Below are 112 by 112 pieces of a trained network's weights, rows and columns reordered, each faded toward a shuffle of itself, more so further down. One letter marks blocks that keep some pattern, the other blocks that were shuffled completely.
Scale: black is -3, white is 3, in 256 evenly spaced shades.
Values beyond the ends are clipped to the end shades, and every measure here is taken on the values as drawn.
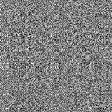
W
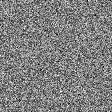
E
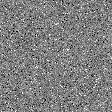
E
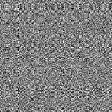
W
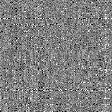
W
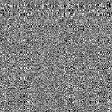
W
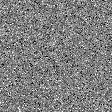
E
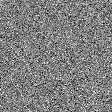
E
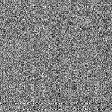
W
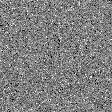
E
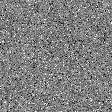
E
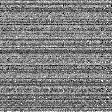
W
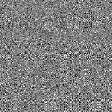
W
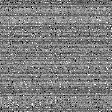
W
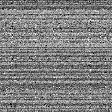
W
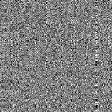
W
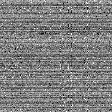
W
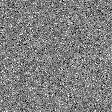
E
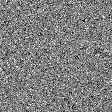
E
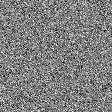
E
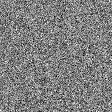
E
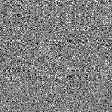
W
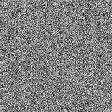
W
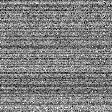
W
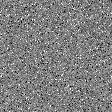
E
